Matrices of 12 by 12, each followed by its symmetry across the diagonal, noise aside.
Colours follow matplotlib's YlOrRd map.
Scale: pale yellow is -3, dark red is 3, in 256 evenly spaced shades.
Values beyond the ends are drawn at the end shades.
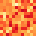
symmetric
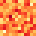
symmetric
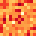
symmetric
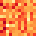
neither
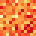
symmetric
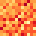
symmetric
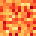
antisymmetric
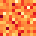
antisymmetric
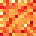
symmetric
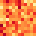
antisymmetric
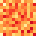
symmetric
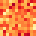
antisymmetric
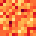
symmetric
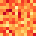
neither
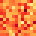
neither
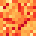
symmetric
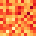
antisymmetric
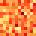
neither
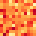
antisymmetric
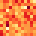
antisymmetric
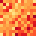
symmetric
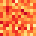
neither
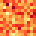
antisymmetric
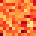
neither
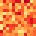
antisymmetric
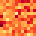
neither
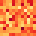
neither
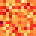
antisymmetric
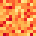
neither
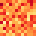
neither
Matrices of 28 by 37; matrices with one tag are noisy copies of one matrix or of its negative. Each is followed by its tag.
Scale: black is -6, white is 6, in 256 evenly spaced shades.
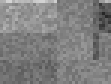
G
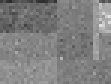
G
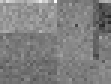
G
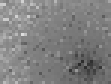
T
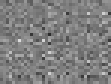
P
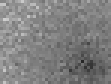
T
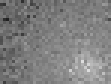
T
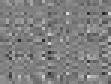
P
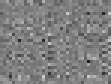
P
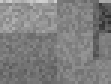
G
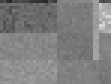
G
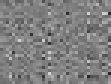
P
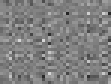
P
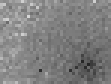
T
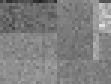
G
